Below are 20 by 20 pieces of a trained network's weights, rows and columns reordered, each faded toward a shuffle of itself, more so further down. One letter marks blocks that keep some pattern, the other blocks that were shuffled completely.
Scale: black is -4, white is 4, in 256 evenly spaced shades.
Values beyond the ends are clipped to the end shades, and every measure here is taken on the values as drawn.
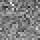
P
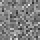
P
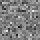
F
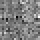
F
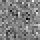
P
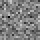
P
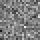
P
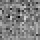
F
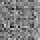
F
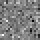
P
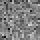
P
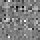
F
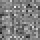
F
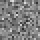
P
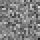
P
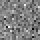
P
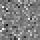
P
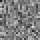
F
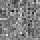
F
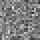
P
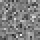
P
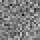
F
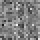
F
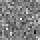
P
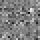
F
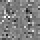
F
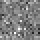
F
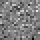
P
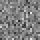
P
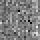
F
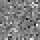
P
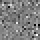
P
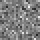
P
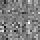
F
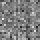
F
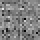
F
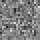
F
